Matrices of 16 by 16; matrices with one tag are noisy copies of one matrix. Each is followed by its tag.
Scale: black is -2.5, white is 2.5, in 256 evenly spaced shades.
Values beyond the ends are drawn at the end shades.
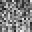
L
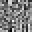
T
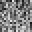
L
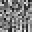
T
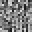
T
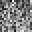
L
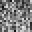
L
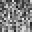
L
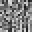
T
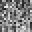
L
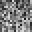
L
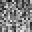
L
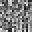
T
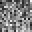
L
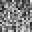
L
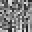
T
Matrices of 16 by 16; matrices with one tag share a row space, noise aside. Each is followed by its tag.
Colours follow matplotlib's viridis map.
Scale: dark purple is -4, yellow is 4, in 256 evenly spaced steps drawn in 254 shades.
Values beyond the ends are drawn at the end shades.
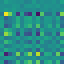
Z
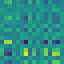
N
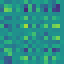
N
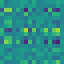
N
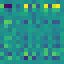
N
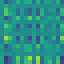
Z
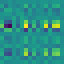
N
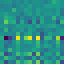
Z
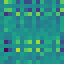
Z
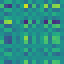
N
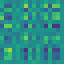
N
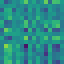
N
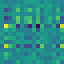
Z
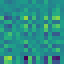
N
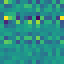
Z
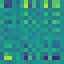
N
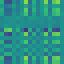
N
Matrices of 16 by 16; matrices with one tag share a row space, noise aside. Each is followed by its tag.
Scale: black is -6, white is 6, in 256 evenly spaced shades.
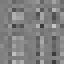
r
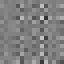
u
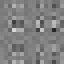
r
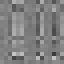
r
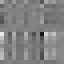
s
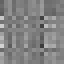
s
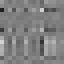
s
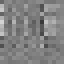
s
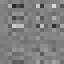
r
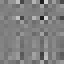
u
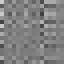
s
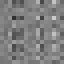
r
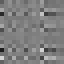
s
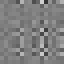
u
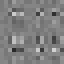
r
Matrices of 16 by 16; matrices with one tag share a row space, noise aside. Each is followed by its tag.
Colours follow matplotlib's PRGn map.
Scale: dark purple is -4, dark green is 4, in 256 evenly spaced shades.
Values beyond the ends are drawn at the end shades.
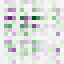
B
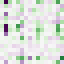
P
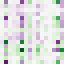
P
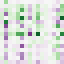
P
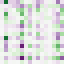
P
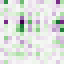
P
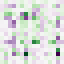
B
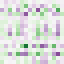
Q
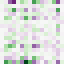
B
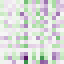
Q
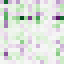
P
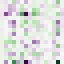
B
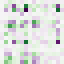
B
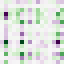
P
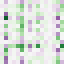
P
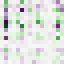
P
